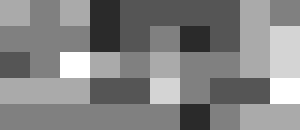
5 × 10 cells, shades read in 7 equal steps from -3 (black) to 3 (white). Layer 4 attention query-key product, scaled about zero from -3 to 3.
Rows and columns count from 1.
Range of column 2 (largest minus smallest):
1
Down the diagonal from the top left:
1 0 3 -1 0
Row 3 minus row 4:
-2 -1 2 2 1 -1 0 1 2 -1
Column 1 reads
1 0 -1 1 0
